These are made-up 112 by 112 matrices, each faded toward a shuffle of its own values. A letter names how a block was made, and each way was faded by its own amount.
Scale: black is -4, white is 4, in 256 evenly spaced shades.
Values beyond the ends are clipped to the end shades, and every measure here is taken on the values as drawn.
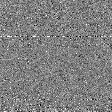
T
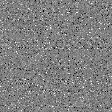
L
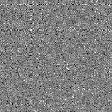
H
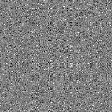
H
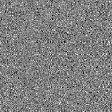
H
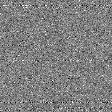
T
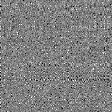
H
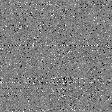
L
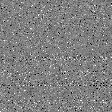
L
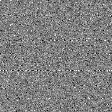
T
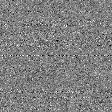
T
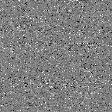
L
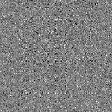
H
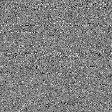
T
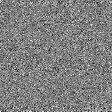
T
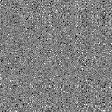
H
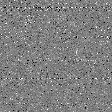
L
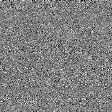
T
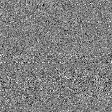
T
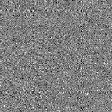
H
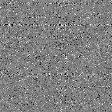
L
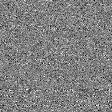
T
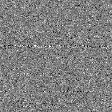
T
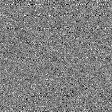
T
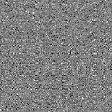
H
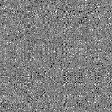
H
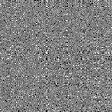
H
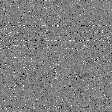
L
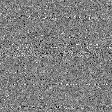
T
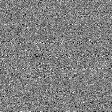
T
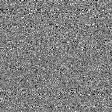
T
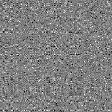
H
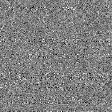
T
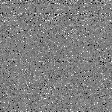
L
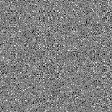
H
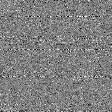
T
